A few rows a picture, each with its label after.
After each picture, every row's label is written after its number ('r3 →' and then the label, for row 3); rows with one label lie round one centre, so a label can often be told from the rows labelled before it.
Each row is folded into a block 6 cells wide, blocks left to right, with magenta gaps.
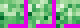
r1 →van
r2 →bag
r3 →van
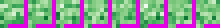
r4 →van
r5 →bag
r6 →van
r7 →bag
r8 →bag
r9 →van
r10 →bag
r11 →bag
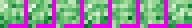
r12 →van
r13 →van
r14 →bag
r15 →van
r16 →bag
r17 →bag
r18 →van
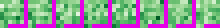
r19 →bag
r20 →bag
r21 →van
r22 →van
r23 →van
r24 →bag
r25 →bag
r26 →bag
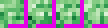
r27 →bag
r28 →van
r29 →van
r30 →van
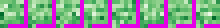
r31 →van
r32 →van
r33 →van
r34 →bag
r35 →bag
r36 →van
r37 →bag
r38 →bag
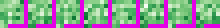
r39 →bag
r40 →van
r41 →bag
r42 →van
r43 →bag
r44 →van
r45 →bag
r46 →van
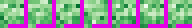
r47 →van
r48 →bag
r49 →van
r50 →bag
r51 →van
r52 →van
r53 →van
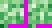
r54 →van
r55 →van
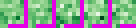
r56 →bag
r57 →bag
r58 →van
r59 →bag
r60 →bag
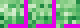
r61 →van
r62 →van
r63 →bag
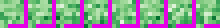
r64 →bag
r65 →bag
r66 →van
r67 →van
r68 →bag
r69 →bag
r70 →van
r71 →bag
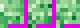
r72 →bag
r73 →van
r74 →bag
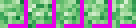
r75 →bag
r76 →van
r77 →bag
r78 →bag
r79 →bag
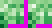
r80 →van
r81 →van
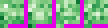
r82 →van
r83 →van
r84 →bag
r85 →van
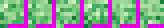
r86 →van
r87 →bag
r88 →bag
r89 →van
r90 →bag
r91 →bag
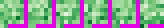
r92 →bag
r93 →bag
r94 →bag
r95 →bag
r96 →bag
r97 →van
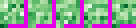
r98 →van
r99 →bag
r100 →bag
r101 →van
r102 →van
